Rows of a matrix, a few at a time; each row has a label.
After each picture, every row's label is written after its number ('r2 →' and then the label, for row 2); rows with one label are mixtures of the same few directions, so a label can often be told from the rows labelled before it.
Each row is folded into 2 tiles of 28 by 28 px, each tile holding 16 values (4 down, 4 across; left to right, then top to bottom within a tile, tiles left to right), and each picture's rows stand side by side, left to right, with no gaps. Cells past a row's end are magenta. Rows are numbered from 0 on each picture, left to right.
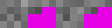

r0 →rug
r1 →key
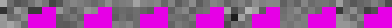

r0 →key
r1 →key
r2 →rug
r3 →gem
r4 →key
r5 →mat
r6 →key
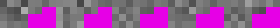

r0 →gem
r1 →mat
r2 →rug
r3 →gem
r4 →rug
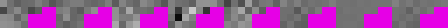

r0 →key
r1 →key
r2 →mat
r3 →key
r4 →mat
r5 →mat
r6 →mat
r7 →mat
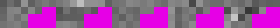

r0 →mat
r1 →rug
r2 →rug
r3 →mat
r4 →key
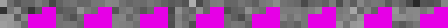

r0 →key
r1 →gem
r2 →key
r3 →mat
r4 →gem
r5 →rug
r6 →mat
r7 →rug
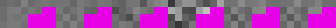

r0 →mat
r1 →rug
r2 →gem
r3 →key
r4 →rug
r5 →rug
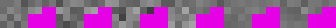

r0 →rug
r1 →key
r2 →key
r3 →mat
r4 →key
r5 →gem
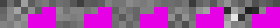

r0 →mat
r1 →rug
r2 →rug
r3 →rug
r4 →key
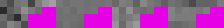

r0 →gem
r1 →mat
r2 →mat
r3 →rug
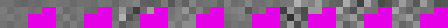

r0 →rug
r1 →rug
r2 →key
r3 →mat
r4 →gem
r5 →rug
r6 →gem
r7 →gem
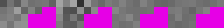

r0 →mat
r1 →mat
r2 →gem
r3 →key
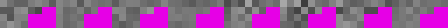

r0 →key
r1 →mat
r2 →key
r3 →rug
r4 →mat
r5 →mat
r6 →key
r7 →mat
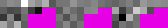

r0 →rug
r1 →rug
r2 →key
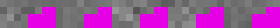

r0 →key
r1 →mat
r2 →gem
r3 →mat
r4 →mat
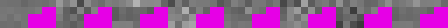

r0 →rug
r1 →mat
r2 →rug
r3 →mat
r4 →gem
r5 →mat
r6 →mat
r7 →rug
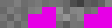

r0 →rug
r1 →rug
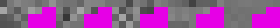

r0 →key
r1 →key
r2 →rug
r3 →rug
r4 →rug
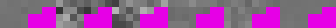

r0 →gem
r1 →key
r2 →key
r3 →rug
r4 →mat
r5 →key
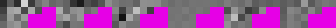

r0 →mat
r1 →rug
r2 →key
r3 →mat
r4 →key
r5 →mat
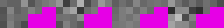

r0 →mat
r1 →gem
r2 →mat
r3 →key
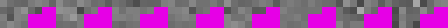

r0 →key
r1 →gem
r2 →rug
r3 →gem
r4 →key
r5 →gem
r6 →gem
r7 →mat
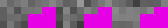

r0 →mat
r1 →mat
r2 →rug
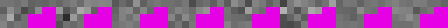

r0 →key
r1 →key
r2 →mat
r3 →rug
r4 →gem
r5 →key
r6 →gem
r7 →gem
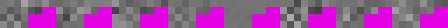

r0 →rug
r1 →key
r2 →key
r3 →rug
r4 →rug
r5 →rug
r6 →key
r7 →gem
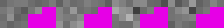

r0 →key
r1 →mat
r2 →gem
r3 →gem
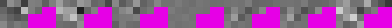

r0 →gem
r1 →gem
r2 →gem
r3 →gem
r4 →key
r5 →key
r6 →gem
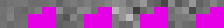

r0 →key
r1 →key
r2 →gem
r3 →gem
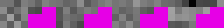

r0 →rug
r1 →mat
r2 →rug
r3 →rug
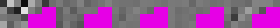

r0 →gem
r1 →mat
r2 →key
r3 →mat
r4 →key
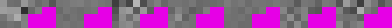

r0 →gem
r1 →rug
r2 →mat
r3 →key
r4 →mat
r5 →rug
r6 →gem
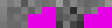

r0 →mat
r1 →mat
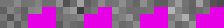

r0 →rug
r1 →gem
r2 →gem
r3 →gem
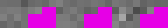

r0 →rug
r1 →key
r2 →key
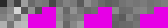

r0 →mat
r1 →mat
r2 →key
